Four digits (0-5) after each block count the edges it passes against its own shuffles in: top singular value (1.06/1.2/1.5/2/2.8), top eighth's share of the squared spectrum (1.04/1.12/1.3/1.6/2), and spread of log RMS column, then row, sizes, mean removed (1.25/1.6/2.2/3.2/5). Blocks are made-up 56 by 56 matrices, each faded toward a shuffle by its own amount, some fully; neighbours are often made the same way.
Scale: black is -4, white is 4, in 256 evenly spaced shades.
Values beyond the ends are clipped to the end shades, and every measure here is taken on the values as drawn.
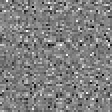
4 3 2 2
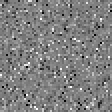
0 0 0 0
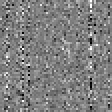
2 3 3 0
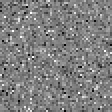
0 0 0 0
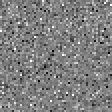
0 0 0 0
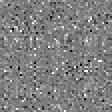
3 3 1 1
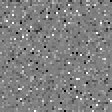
1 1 0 0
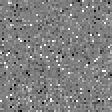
1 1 0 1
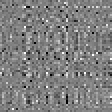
4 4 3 3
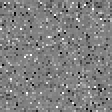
2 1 0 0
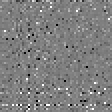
4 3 1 1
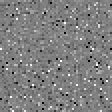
0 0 0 0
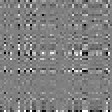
5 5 3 4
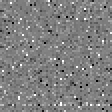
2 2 0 0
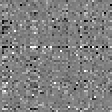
4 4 2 2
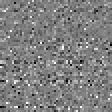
4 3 1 2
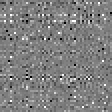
4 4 2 2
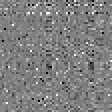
4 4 1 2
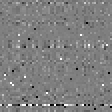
4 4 0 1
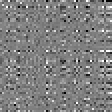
5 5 3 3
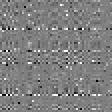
5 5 2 3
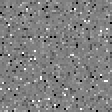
1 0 0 0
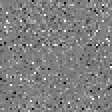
3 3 1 1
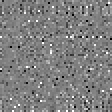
3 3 1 1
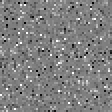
0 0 0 0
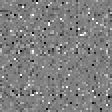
3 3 1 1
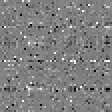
4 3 1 1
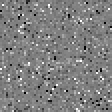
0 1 0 0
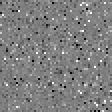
1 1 0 0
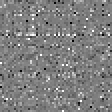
4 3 1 1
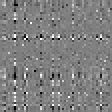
5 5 3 3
